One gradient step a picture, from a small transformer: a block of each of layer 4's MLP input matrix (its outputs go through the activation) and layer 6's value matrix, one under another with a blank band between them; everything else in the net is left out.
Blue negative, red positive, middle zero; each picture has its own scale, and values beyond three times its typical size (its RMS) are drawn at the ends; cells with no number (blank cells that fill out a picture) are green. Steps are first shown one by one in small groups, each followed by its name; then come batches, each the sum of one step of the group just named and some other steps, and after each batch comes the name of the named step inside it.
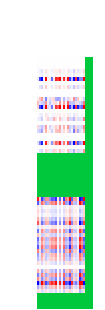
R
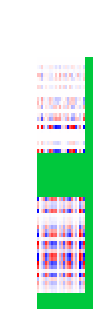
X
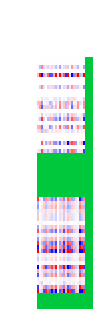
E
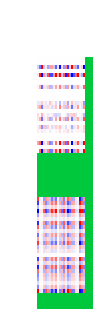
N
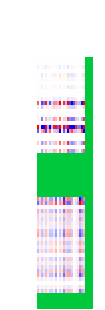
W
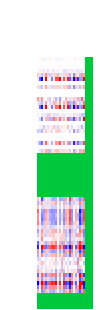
R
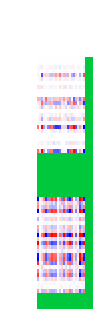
X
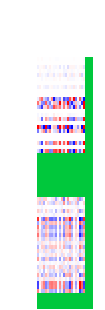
W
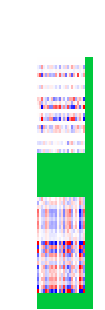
E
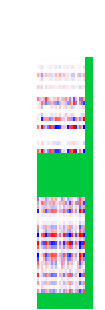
X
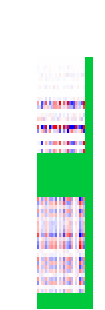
W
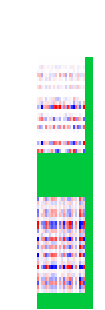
X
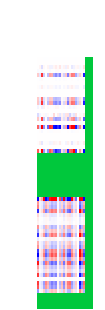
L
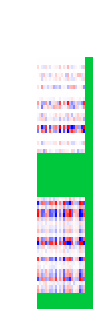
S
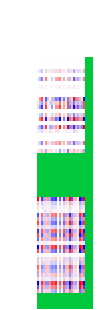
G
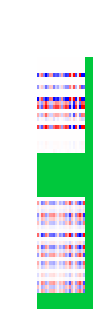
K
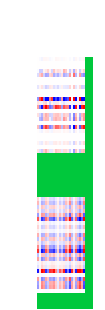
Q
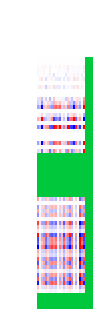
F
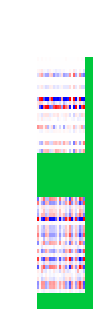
Q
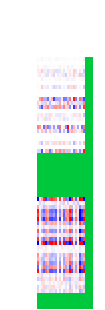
S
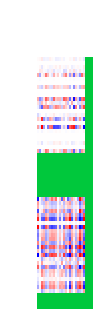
L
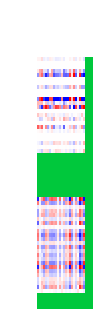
K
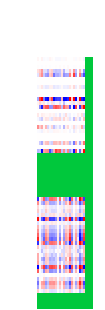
Q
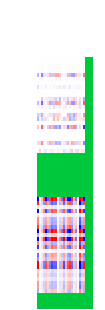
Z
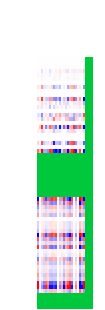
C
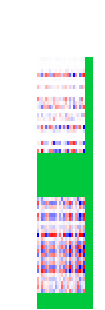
C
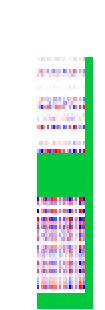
Z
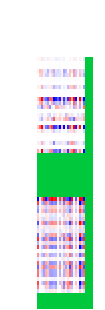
C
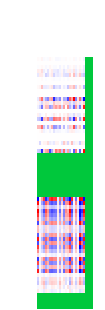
C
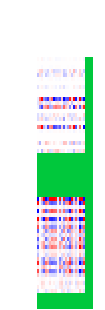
Z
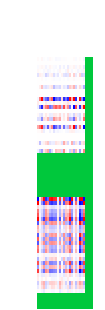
C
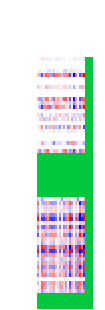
C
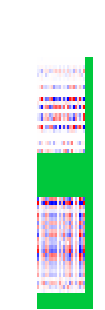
C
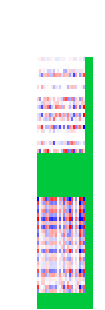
C
